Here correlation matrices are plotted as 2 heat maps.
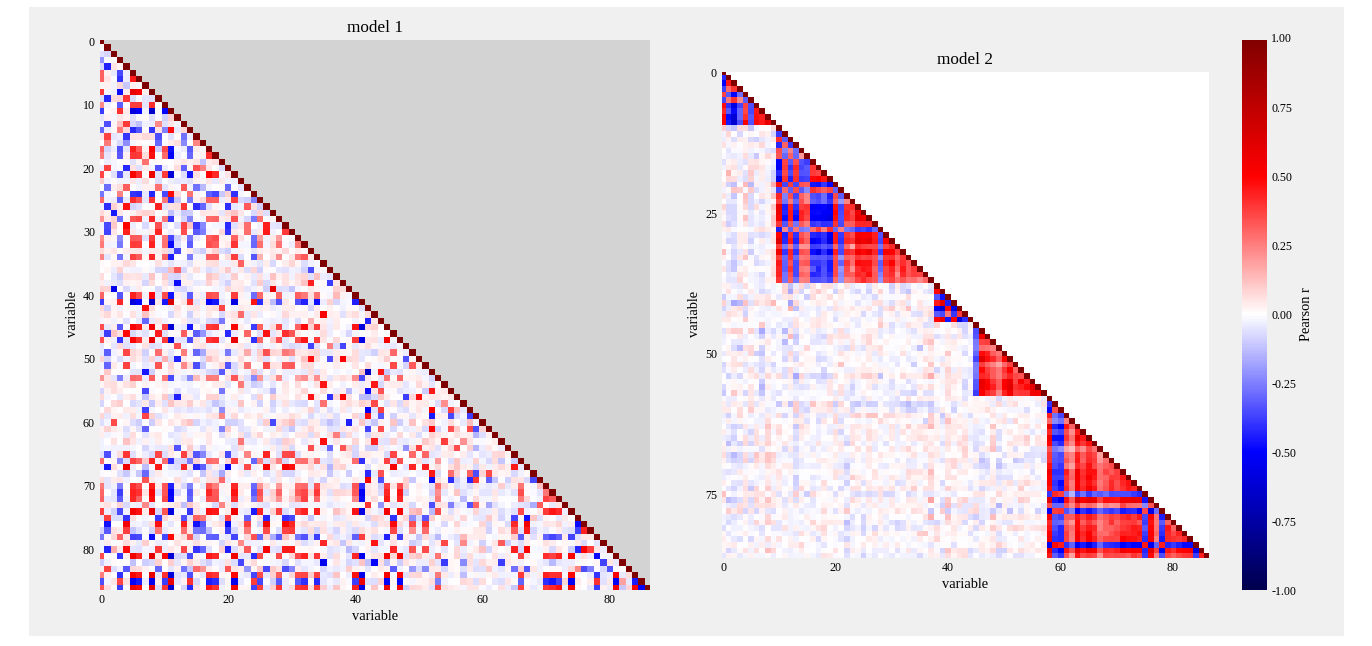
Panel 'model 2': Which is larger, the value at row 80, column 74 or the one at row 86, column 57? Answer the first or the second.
the first
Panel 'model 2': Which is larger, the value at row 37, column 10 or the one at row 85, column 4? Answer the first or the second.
the first
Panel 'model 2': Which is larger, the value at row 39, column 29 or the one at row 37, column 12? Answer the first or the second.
the second
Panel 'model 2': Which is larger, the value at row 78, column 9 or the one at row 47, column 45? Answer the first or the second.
the first
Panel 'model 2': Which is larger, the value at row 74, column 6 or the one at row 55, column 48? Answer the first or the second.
the second
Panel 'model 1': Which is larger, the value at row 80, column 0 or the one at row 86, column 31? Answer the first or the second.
the second
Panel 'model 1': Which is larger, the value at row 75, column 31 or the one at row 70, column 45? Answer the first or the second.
the second
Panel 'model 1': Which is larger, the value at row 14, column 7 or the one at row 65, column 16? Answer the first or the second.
the first
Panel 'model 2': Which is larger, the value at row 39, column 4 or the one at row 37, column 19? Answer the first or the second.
the first
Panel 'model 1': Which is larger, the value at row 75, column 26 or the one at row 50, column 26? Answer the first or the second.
the second
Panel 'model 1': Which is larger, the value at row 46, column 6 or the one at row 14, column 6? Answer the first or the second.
the first
